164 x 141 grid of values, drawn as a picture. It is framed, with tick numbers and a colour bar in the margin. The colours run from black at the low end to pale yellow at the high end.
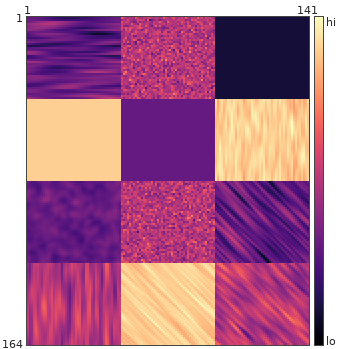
It is made of 4 by 3 panels. Panel 1,1: low, streaked across. Panel 1,2: middling, fine-grained. Panel 1,3: very low, flat. Panel 2,1: very high, flat. Panel 2,2: low, flat. Panel 2,3: very high, streaked downward, faint in contrast. Panel 3,1: low, blotchy, faint in contrast. Panel 3,2: middling, fine-grained. Panel 3,3: low, slanting down to the right. Panel 4,1: middling, streaked downward. Panel 4,2: very high, slanting down to the right, faint in contrast. Panel 4,3: middling, slanting down to the right.
